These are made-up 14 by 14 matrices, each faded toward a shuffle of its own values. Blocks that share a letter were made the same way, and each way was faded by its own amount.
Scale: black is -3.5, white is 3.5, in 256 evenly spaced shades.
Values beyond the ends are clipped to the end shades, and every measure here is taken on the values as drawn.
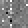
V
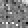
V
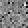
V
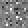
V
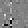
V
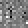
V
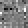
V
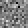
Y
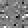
V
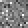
Y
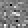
V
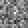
Y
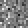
Y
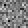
Y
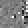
V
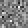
Y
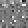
V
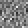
Y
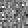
Y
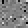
V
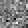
Y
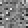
V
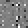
V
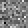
Y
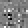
V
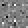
V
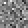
Y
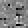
V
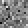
Y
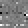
V
